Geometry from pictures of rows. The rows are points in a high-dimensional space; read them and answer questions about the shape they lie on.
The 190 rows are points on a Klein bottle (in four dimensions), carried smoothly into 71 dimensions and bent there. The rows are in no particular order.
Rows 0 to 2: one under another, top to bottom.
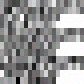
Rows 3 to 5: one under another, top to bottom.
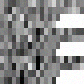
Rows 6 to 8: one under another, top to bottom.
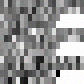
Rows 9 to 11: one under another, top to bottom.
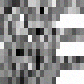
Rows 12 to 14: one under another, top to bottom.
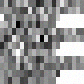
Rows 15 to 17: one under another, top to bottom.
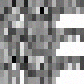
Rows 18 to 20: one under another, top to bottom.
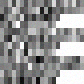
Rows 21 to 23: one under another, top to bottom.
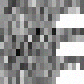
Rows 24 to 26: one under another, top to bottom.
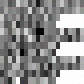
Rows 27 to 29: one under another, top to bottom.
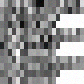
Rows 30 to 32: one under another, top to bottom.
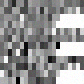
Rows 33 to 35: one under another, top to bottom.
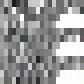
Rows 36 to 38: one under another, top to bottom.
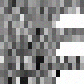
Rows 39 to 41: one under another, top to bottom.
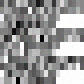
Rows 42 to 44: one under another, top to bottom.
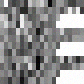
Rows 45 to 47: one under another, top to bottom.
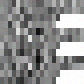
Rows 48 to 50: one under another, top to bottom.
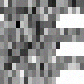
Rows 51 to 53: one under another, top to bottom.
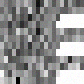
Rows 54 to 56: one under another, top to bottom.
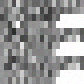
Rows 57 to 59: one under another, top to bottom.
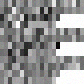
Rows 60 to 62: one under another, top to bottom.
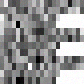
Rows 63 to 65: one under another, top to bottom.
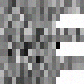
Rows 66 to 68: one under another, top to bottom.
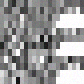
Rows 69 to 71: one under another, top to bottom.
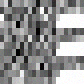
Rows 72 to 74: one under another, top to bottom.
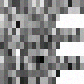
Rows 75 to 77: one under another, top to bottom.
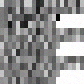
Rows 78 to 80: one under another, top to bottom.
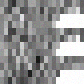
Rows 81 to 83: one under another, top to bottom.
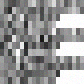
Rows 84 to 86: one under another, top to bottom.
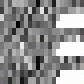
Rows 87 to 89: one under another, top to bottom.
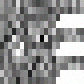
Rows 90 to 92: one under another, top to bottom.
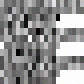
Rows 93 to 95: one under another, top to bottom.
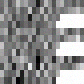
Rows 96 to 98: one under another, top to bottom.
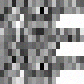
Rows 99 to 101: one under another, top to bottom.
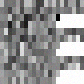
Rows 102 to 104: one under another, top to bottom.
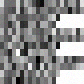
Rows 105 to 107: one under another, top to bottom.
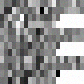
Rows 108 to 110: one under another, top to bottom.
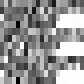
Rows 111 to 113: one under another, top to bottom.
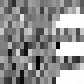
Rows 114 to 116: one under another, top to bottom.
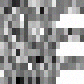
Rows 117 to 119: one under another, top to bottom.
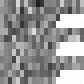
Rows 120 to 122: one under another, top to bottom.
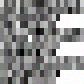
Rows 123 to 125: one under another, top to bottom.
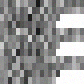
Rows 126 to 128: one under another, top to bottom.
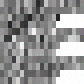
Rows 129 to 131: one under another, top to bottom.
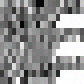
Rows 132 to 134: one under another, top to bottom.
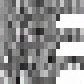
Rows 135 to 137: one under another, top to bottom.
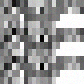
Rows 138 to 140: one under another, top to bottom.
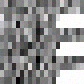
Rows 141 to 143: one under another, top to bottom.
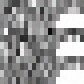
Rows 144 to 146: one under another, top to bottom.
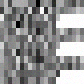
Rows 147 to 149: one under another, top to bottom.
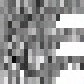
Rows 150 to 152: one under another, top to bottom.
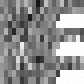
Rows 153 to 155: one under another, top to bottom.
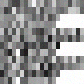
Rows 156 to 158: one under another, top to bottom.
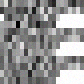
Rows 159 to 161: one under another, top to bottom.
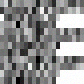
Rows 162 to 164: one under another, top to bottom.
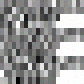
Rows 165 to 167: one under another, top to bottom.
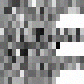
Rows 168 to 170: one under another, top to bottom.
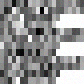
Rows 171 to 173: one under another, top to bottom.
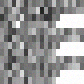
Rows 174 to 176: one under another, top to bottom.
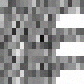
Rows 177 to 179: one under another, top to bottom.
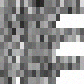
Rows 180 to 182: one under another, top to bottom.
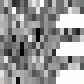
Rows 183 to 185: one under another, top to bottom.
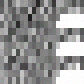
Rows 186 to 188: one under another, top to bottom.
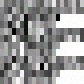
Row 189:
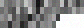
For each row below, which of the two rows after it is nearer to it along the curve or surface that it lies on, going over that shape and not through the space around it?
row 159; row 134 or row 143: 134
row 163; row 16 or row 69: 16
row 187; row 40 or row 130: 40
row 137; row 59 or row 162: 162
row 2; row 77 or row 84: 84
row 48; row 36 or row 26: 36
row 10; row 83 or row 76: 76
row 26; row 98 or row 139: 98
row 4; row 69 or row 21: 69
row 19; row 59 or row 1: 59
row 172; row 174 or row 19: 19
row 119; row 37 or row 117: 117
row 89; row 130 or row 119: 130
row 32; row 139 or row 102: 139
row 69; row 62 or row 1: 62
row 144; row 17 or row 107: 107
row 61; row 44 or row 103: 103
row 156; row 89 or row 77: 89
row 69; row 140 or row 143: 140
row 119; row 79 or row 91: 79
